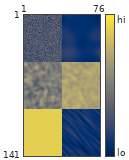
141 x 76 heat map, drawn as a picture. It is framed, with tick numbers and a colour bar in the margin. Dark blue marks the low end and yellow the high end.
It is made of 3 by 2 panels. Panel 1,1: low, fine-grained. Panel 1,2: very low, smooth, faint in contrast. Panel 2,1: middling, blotchy. Panel 2,2: high, blotchy, faint in contrast. Panel 3,1: very high, flat. Panel 3,2: very low, slanting down to the right, faint in contrast.
